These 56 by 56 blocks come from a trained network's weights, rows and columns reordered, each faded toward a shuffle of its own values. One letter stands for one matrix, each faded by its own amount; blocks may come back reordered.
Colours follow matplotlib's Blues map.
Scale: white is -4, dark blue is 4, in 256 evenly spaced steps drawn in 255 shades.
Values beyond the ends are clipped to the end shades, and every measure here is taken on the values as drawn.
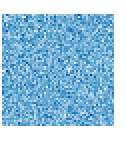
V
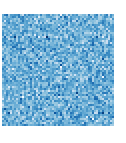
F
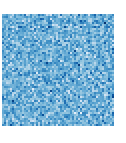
V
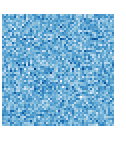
F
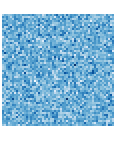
V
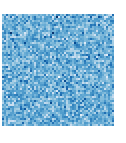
V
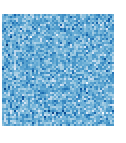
V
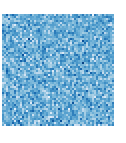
V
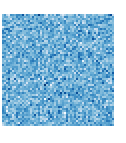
F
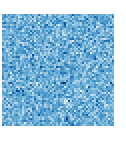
V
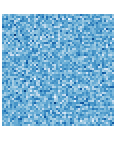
F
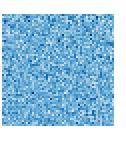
V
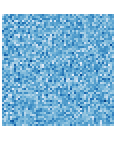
F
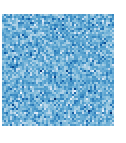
V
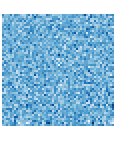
F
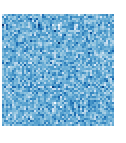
F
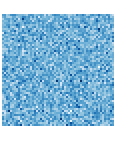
F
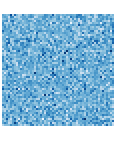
V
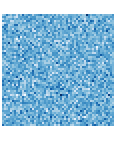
V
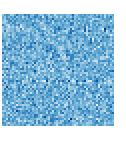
V
